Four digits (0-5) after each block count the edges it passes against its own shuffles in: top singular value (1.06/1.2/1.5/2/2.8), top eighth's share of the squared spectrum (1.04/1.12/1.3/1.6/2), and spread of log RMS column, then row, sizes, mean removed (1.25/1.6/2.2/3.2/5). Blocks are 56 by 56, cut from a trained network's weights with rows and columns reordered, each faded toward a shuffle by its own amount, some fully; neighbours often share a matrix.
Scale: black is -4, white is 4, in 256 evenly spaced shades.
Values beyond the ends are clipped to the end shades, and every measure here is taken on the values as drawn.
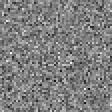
2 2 1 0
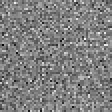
2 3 1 1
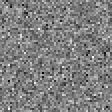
0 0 0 0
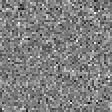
1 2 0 1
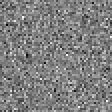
2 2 1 0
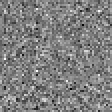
3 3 2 1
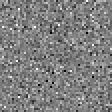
0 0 0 0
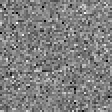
1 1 0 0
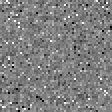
0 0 0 0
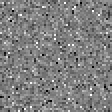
0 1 0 0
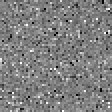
0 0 0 1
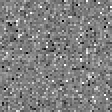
0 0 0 0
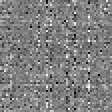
2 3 3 0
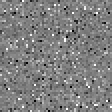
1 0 0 0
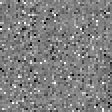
1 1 1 0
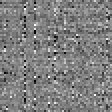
3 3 3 0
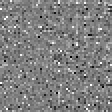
1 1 1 0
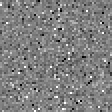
0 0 0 0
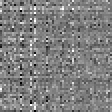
3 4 3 0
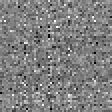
2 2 2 0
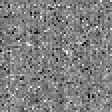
2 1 0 1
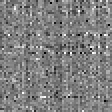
3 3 0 3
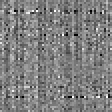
4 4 1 3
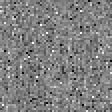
2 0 0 0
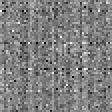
3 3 0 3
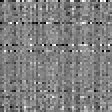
4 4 0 3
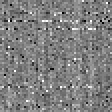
3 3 0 2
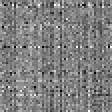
4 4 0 3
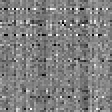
4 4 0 3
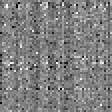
4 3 0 2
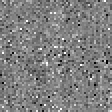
1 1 0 1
